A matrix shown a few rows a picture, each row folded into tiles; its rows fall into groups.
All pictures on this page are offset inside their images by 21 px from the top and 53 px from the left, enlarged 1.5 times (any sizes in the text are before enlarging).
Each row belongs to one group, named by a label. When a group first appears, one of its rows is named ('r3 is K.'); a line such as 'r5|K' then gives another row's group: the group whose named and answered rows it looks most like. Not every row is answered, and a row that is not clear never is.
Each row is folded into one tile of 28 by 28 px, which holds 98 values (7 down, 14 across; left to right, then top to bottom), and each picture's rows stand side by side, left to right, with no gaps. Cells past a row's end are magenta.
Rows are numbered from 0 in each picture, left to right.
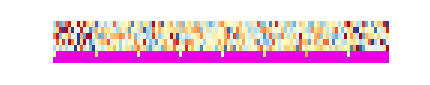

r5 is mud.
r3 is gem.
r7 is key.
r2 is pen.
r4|key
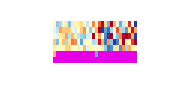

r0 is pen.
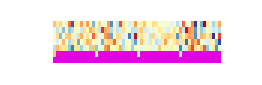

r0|key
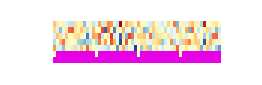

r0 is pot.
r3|gem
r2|key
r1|gem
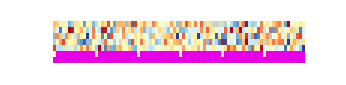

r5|gem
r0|pot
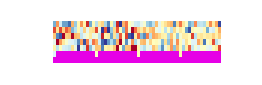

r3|key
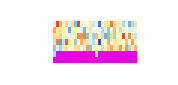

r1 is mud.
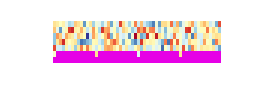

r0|pot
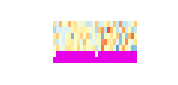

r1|gem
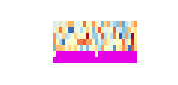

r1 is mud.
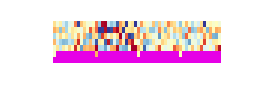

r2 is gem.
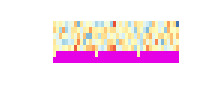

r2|key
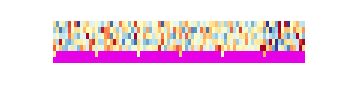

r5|pen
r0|pen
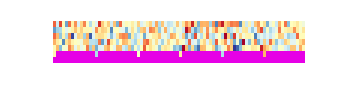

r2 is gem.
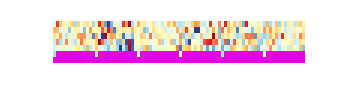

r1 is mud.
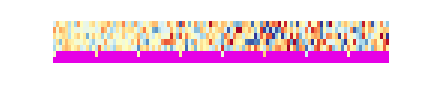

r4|pot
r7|pen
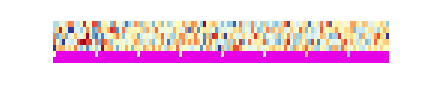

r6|pen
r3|gem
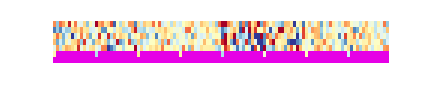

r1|key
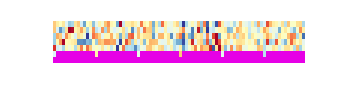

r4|key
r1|gem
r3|mud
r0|pot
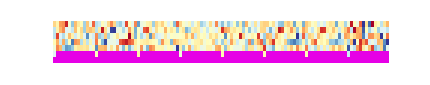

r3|key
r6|pot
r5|pot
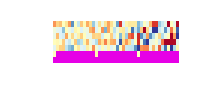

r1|gem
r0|key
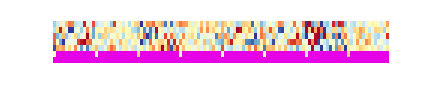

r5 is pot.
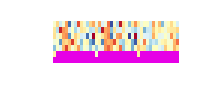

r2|pen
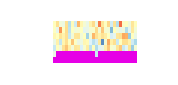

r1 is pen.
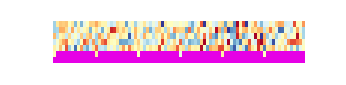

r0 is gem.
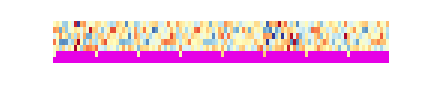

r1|pot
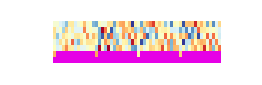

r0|key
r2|mud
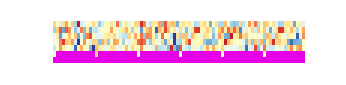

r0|gem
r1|pen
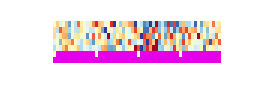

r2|key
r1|key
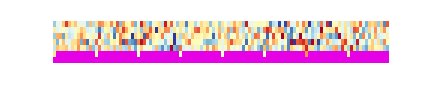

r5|mud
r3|pot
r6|pen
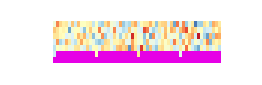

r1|mud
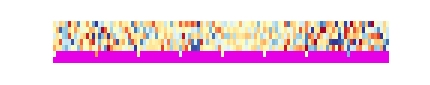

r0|pen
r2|mud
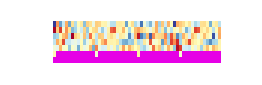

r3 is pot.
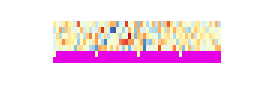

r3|key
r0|gem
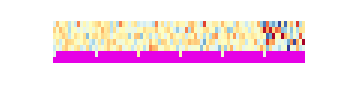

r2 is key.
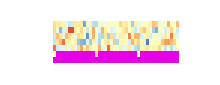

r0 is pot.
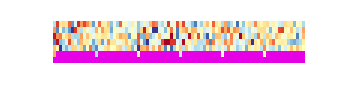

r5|pot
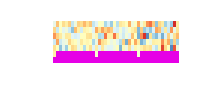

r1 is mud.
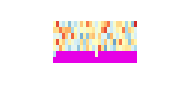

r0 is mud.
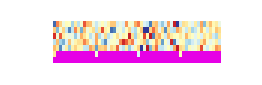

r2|key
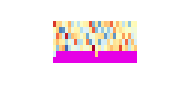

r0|key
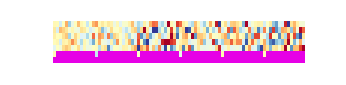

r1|key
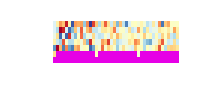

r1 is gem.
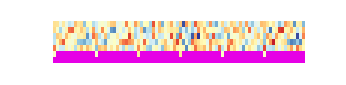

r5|pot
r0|pot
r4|gem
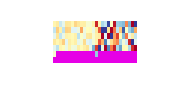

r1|key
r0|gem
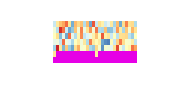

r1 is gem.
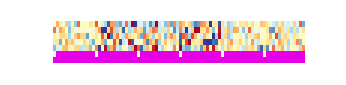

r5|key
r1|key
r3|pot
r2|key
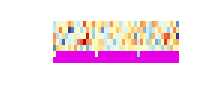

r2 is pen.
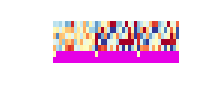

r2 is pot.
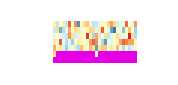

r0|pen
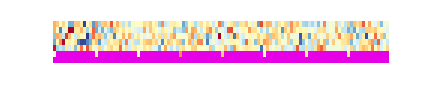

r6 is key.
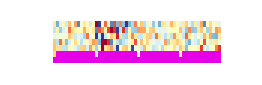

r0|pen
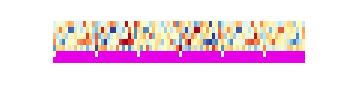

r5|pot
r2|key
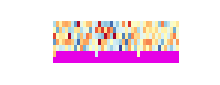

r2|gem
